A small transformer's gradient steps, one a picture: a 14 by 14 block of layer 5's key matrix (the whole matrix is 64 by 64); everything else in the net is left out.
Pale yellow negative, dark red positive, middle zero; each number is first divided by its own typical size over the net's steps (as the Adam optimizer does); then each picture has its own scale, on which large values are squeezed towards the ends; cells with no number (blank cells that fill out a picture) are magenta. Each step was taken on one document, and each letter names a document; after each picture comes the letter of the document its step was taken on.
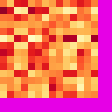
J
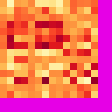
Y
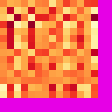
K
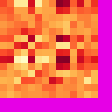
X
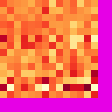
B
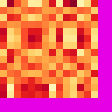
J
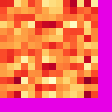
X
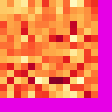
X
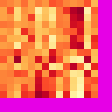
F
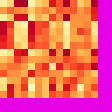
K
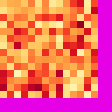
B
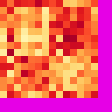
B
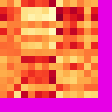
F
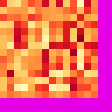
B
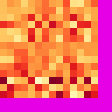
X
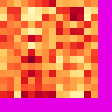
F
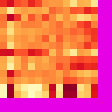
J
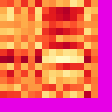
F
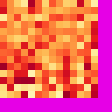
K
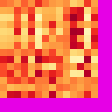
F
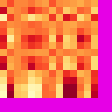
J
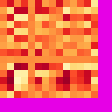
Y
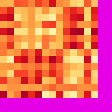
F
